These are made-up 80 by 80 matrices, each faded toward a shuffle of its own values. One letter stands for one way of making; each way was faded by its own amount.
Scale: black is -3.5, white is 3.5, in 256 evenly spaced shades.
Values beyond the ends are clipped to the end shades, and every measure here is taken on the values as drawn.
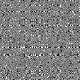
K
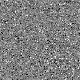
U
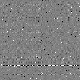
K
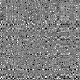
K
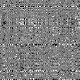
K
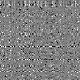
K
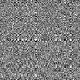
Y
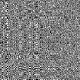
Y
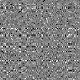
K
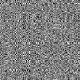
Y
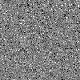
U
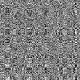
Y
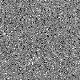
U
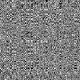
Y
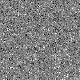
U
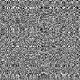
Y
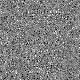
U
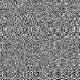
Y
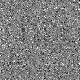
U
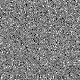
U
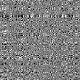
K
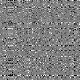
K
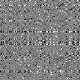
K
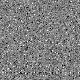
U
